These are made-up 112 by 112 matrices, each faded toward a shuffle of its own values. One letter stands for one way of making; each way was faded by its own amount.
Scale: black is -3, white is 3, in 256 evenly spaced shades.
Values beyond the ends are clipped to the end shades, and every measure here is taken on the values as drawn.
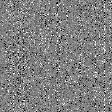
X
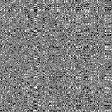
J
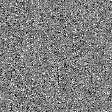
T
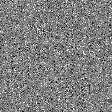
T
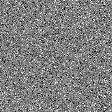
T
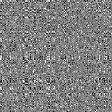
J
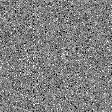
T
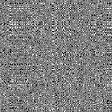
J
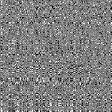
J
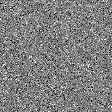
T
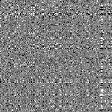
J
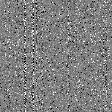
X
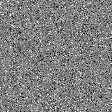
T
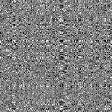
J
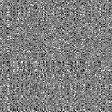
J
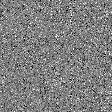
T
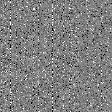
X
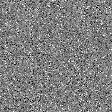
T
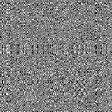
J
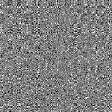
J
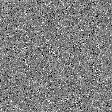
T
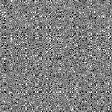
J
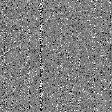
X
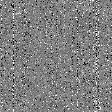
X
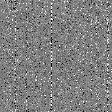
X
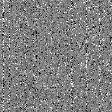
X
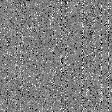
X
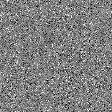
T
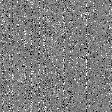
X
